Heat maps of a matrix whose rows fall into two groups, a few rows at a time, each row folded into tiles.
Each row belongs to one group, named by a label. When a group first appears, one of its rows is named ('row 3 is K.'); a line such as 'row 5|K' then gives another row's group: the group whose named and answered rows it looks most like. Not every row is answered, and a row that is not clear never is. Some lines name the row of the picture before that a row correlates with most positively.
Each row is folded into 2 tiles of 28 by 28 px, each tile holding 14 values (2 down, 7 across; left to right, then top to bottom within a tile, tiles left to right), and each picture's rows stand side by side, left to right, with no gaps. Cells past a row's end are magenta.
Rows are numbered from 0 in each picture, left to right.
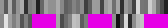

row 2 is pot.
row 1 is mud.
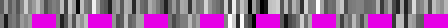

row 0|pot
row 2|pot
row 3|pot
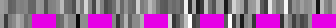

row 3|mud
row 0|mud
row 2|pot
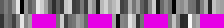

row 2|mud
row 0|pot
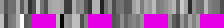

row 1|mud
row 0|mud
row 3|pot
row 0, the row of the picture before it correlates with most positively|2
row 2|pot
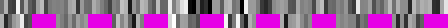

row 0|mud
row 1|pot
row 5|mud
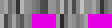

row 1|pot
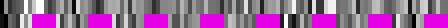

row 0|pot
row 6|pot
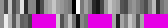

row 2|mud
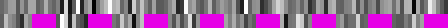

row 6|mud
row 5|mud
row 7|pot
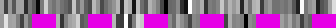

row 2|pot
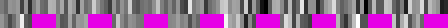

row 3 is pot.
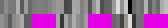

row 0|mud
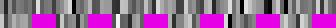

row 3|mud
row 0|mud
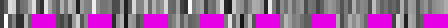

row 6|mud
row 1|pot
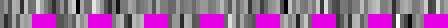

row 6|pot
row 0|pot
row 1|pot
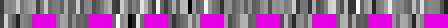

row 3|pot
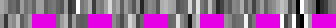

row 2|mud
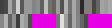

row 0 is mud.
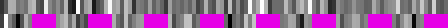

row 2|pot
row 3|mud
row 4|pot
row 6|mud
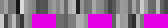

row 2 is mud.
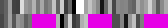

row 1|pot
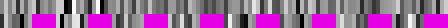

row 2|pot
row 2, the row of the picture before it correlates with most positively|1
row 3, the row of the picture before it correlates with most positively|1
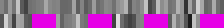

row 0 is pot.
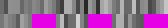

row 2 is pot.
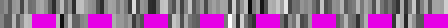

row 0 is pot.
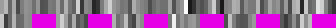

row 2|pot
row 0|pot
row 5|pot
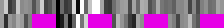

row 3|mud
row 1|pot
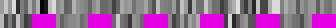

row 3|pot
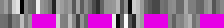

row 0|pot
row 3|mud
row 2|pot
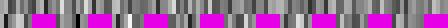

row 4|mud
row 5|mud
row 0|mud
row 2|mud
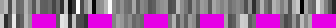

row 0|pot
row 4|mud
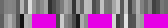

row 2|pot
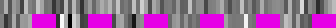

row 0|pot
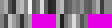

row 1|mud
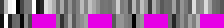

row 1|pot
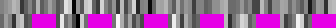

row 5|mud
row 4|mud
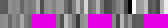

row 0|mud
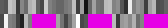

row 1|mud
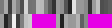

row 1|mud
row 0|pot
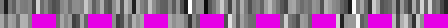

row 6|mud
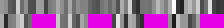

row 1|pot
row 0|mud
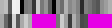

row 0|pot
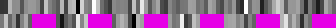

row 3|pot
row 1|pot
